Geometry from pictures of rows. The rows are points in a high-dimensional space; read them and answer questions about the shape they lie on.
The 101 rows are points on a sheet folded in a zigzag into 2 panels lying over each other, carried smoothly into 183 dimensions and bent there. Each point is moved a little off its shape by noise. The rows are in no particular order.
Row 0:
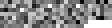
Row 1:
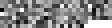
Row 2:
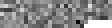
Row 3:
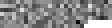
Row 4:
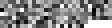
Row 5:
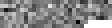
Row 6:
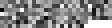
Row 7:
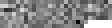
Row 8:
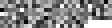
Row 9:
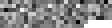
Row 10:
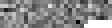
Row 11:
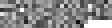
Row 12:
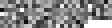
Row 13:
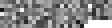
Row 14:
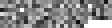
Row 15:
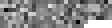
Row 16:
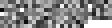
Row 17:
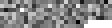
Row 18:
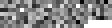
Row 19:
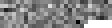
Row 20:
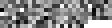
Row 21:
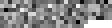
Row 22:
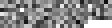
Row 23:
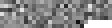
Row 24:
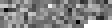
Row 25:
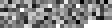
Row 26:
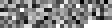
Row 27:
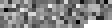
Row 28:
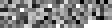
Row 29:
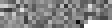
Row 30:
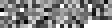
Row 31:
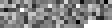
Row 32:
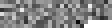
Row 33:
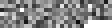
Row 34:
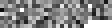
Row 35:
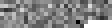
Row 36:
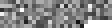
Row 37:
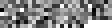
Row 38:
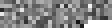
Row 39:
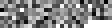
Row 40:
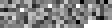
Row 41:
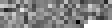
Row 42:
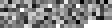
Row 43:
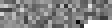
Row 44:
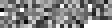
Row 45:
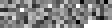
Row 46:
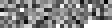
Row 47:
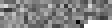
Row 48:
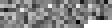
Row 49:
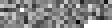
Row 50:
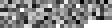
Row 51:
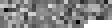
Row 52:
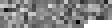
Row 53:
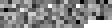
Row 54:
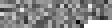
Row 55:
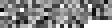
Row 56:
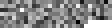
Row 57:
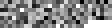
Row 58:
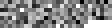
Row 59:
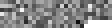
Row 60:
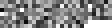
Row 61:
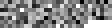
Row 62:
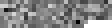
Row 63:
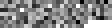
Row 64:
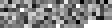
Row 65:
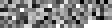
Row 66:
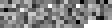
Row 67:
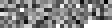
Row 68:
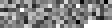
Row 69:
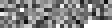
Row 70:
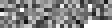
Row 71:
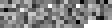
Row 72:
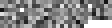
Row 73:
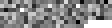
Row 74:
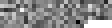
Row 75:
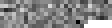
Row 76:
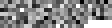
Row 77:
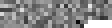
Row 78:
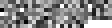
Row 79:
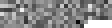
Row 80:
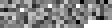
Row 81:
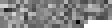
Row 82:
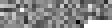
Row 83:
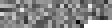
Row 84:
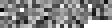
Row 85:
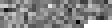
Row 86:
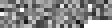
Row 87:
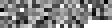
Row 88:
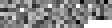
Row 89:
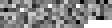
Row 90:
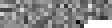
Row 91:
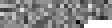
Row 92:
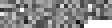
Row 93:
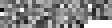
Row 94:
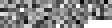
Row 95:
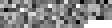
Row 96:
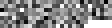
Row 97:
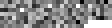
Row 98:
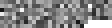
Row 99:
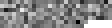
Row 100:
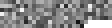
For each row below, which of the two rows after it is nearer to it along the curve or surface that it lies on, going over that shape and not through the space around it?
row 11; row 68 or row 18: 68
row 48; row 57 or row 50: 57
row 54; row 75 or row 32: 32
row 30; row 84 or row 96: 96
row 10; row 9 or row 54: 54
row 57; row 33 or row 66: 66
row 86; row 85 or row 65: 65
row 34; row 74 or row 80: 80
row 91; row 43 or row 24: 43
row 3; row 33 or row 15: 33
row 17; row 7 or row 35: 7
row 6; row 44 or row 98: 98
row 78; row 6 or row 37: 37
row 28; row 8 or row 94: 94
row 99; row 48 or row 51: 51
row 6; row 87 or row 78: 87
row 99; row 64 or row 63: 64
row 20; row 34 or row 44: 34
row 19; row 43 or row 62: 43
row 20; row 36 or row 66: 36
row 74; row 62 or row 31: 31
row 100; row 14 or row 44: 44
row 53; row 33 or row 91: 91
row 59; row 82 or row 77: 82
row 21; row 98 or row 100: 100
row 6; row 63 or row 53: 63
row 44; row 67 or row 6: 67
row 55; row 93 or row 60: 93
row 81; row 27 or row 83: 27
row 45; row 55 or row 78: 55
